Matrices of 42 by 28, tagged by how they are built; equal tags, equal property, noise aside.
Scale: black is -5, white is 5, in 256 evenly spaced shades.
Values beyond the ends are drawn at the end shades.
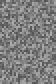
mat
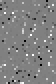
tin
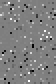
tin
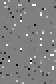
tin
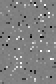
tin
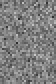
mat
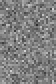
mat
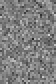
mat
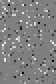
tin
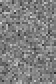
mat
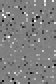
tin
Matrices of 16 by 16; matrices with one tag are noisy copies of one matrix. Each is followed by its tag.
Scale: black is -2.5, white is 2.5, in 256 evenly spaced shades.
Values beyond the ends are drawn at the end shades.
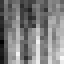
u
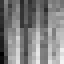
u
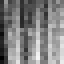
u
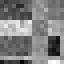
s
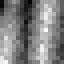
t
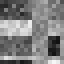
s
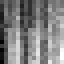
u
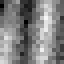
t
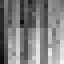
u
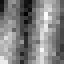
t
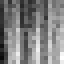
u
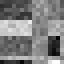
s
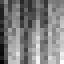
u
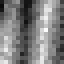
t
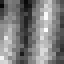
t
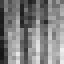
u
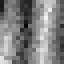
t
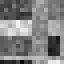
s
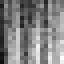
u
